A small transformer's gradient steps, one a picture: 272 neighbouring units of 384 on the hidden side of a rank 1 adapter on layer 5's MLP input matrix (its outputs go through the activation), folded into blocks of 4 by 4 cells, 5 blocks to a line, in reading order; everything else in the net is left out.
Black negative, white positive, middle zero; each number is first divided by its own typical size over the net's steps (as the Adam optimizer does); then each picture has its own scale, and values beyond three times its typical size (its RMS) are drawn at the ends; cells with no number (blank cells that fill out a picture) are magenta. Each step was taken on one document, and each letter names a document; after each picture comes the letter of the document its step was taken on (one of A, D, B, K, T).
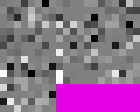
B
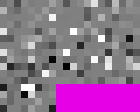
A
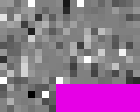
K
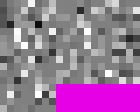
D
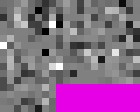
B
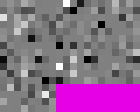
K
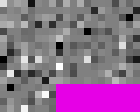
K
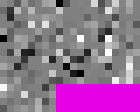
A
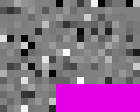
A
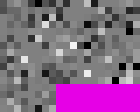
B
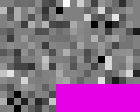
B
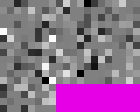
A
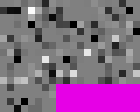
B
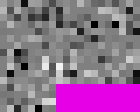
B
